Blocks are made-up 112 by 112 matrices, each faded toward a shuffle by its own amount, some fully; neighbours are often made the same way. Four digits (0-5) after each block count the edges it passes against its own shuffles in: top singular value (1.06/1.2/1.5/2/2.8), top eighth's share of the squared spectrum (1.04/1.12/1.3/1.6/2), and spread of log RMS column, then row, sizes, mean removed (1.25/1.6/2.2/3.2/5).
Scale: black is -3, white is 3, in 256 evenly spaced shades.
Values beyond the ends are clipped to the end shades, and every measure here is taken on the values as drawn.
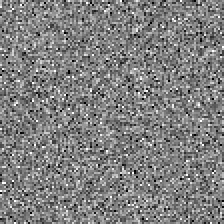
1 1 0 0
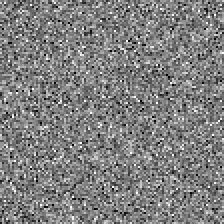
1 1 0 0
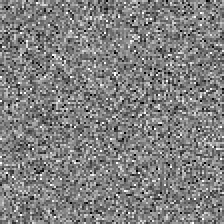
3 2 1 0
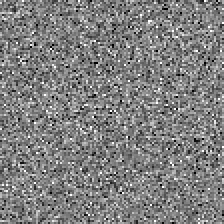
0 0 0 0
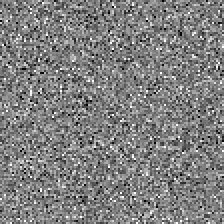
3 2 1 0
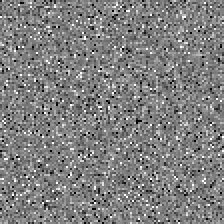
3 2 0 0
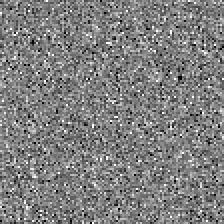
2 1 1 0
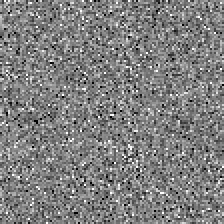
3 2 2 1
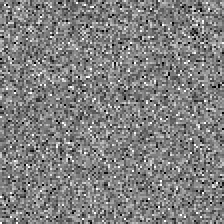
2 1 0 0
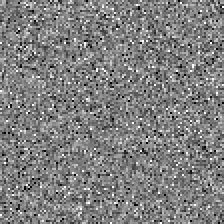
0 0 0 0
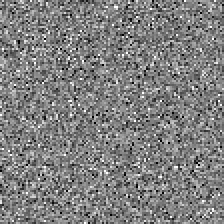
3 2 1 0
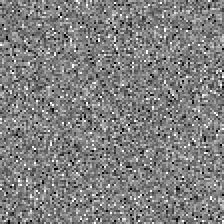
1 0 0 0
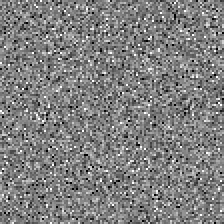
0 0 0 0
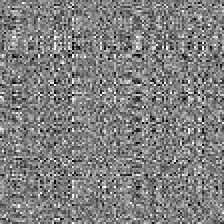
5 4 3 3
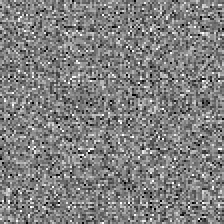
4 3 2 2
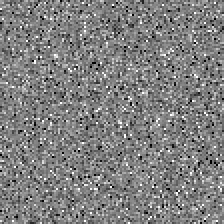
1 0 0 0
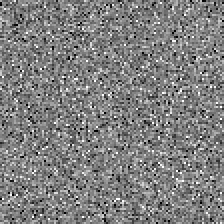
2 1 0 0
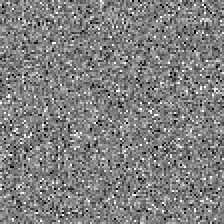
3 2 0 0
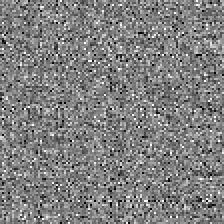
4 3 2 2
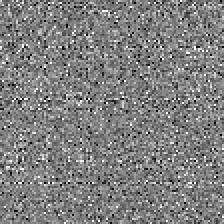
4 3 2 2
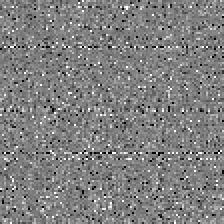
4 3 1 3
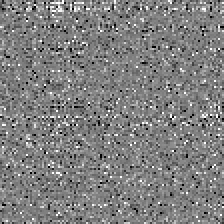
4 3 2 3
